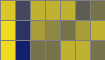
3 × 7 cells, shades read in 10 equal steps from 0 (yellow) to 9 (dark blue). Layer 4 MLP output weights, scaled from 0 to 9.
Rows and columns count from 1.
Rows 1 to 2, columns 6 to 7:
6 5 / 3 2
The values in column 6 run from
2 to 6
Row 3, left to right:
0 9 5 5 2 2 5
